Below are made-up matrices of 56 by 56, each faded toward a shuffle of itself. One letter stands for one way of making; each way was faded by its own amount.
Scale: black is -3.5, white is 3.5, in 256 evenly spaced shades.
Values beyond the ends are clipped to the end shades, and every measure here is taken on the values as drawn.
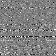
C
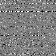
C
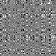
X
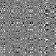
X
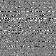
C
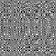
X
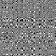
X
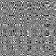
X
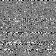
C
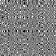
X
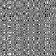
X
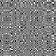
X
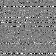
C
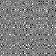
X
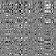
X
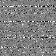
C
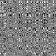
X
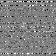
C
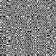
X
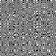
X
